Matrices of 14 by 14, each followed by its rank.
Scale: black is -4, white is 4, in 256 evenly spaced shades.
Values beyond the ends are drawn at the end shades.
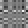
one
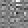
three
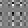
one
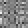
three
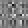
two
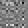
two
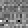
three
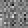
three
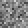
full rank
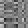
two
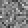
full rank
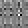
two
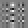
one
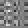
two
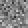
full rank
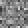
three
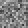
full rank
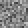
full rank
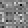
three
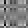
one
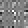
two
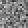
full rank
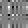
one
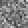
full rank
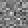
three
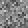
full rank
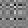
one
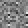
three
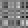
one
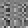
two
